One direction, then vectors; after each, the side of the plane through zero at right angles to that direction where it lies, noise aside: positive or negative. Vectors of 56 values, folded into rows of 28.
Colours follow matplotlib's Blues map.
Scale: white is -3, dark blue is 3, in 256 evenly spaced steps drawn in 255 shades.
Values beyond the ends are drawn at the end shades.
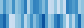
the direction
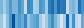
negative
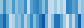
positive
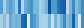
negative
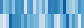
negative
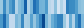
positive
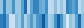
positive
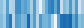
negative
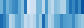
positive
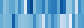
negative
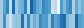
positive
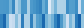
positive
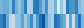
positive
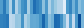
positive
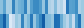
positive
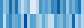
negative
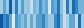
positive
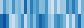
positive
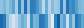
positive
